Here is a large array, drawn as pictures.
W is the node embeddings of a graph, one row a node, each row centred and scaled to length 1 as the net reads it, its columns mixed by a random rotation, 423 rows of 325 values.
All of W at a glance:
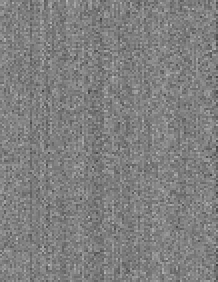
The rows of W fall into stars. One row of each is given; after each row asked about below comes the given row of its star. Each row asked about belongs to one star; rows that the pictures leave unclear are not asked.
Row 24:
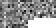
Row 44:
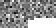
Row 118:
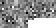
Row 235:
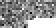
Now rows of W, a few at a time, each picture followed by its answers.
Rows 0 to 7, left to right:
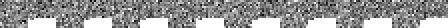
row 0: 118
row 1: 44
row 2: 118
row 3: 44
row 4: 44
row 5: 44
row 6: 44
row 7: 44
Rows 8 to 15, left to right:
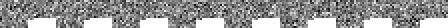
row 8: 118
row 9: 44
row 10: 118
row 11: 118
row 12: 118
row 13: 118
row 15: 24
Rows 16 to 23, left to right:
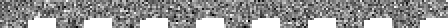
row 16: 235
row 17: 44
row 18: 44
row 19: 24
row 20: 44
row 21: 24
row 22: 44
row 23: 235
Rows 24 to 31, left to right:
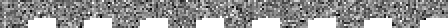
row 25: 235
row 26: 44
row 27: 235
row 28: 44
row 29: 118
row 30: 118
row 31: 44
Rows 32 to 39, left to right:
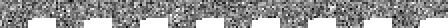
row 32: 24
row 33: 235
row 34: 118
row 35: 44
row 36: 235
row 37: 118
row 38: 235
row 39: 235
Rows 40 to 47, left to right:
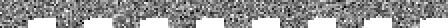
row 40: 118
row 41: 44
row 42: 44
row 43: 24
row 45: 235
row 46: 44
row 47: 118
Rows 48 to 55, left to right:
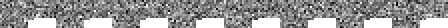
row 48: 235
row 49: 24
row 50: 24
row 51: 118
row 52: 44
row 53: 24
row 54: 118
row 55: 235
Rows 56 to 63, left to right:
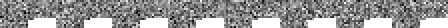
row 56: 24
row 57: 44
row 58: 24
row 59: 118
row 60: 118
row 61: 24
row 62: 44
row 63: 24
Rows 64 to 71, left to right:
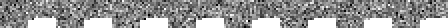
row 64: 235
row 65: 118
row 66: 44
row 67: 118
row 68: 44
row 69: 24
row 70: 235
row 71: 118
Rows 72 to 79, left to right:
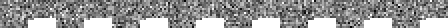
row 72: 118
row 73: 44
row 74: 118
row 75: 235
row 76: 24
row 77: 24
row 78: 118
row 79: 235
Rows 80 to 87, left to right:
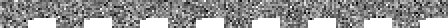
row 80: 118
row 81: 118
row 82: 118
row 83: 118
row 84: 235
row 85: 24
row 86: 118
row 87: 24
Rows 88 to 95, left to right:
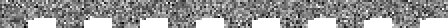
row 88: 235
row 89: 24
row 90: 118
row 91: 235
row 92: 118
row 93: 44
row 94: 44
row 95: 118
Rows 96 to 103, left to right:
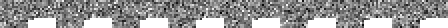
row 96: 118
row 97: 235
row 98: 235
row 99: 235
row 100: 118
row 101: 24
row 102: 24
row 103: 44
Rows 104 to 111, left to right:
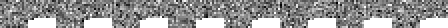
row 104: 44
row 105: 118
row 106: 235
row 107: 118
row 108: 118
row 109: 235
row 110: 235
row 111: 44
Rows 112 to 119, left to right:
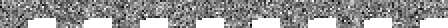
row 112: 24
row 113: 235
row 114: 118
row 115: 118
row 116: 24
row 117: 118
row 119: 24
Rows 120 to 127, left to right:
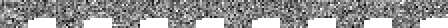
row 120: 44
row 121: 235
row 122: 118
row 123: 118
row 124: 44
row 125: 235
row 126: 24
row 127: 44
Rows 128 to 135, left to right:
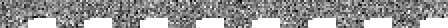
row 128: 118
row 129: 44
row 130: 24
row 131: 24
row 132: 235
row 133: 24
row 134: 44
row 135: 235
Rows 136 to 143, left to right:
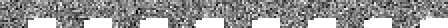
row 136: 235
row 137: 24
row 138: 24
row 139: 235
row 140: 235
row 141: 118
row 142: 24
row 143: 235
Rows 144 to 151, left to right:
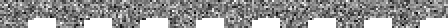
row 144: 24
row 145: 24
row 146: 44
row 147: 118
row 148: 44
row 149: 24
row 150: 24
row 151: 235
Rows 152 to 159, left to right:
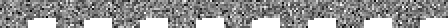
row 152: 118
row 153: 118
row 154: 235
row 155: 118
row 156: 44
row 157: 118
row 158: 44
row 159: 24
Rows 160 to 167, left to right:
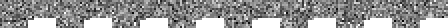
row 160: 24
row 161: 44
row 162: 118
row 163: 235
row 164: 118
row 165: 24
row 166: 235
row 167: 235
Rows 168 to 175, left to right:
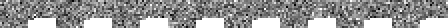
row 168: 118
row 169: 235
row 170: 235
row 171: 24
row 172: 44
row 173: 235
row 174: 118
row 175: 44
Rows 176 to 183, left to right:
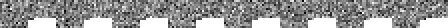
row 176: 24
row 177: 235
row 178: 24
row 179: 44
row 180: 44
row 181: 24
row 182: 235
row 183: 44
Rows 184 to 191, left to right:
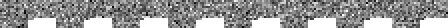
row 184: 24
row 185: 44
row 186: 24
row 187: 235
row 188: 24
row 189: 44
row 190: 44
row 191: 24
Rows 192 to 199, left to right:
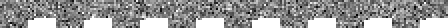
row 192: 44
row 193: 235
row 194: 24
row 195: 44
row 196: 24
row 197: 235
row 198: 24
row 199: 44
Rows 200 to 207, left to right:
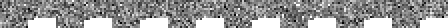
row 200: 24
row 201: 44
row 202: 118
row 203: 235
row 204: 235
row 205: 24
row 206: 118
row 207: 235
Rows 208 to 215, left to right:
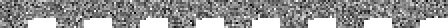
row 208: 235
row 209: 118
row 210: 235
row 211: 118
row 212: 118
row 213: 118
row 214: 24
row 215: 44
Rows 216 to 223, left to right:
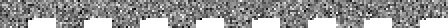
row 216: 24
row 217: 24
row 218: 118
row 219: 44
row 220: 118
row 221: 24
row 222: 118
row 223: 118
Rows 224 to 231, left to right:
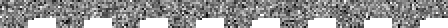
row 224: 44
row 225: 235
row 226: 44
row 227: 118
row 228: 235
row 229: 235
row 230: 24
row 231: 24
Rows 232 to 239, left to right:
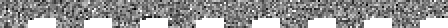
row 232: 44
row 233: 24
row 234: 118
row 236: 118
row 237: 44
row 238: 235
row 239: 235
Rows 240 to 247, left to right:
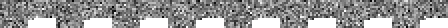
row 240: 235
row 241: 235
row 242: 24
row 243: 118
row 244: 235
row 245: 118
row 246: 44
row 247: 44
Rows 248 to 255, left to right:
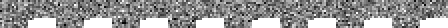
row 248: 24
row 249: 44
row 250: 44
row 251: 44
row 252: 44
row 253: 118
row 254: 235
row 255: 44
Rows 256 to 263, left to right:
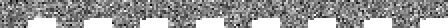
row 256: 235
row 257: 24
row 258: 44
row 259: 24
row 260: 44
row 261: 118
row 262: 118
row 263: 118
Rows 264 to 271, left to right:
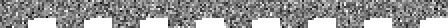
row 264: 118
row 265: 44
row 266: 24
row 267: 235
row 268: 118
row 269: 24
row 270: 44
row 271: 44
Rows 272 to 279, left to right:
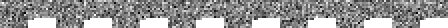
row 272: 24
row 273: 235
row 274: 118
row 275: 235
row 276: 118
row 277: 235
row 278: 44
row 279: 24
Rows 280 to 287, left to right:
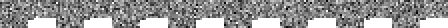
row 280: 235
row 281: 44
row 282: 44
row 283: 24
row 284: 235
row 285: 44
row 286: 44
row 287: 24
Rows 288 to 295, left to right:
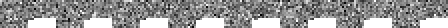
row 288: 44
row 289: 235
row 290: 44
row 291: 235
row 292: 118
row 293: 44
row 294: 235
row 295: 44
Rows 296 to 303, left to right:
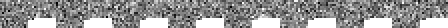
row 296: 235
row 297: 235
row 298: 24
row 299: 24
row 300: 235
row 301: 118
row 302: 118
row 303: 44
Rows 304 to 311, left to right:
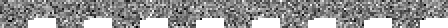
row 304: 24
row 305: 44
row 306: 235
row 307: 235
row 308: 235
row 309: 44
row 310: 24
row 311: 24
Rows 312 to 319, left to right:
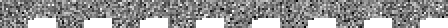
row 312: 235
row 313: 118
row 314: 44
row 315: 235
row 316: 118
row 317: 235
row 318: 235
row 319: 235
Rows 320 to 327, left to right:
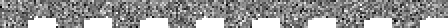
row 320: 24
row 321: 118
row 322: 24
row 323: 235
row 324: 118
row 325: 44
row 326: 44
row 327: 24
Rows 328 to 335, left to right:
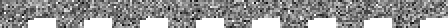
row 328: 24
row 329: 44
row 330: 235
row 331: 24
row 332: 44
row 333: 118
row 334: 24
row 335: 118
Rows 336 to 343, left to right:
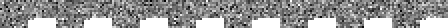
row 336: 235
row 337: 235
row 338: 44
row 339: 235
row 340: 44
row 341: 24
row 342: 118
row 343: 235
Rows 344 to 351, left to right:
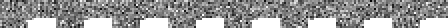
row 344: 235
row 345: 24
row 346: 24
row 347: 118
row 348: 235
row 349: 118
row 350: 44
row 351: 44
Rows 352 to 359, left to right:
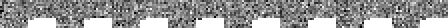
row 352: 44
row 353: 118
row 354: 235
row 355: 44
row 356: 24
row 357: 24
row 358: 235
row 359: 44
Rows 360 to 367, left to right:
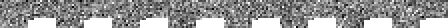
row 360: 44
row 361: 235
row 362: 44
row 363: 24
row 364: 118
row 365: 235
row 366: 24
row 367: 118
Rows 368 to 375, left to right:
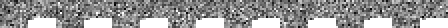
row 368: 235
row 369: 24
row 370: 118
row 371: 118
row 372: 118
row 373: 24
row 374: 44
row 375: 118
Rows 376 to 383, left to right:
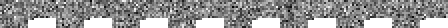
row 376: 118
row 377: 44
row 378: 24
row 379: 235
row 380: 24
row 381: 235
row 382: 118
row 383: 24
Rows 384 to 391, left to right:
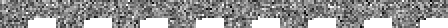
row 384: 235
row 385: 44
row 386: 118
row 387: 118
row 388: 235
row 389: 24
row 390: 235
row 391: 44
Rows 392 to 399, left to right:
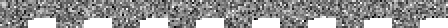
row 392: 24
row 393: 235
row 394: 44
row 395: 24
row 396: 44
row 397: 44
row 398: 118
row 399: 24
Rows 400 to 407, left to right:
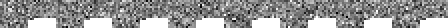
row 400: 44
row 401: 118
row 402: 44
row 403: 44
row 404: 24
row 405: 24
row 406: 24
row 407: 44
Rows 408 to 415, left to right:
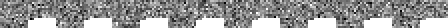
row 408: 44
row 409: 24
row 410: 24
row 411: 235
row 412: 235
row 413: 44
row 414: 118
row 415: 235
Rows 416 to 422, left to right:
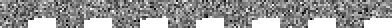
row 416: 24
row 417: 235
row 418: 118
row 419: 44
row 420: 235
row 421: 24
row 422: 24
